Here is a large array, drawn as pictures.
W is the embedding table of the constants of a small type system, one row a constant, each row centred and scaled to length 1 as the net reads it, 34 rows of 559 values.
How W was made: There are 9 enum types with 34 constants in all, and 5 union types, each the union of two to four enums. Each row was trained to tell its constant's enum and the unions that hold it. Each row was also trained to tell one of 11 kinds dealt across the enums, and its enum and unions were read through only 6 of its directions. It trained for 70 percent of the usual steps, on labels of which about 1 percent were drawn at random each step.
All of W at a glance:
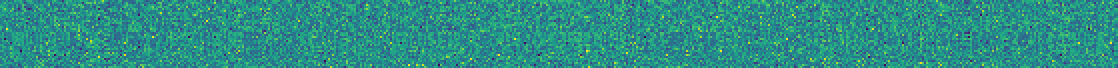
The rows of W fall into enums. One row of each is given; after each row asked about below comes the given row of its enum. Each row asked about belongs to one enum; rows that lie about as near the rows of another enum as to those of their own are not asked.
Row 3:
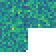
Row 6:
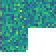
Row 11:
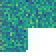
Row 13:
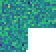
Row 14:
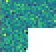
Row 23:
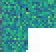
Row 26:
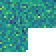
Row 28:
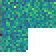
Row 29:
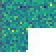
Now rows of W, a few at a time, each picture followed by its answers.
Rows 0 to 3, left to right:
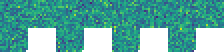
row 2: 3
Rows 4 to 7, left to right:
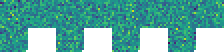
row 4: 23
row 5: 23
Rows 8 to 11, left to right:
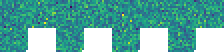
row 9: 26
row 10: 23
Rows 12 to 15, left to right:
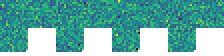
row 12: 28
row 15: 14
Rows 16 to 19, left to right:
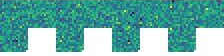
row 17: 26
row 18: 3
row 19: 26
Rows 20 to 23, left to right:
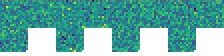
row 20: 29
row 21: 6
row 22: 26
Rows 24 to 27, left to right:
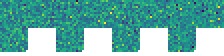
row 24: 23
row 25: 3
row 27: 6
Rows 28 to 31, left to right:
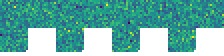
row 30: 6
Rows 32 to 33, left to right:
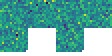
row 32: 3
